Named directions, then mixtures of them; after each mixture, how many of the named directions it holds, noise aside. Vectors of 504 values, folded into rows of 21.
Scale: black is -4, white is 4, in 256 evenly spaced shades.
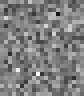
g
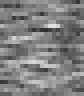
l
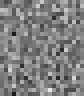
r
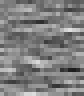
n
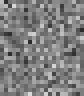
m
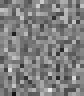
one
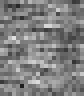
two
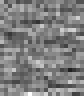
two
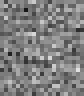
three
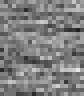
two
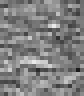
three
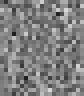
two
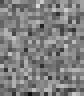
three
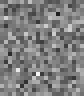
one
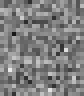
two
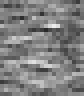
one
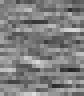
one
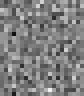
one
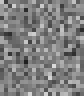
one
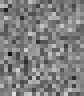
three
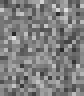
three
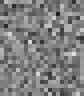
two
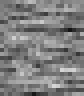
two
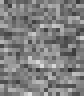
three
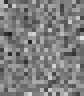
one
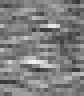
two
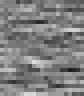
one
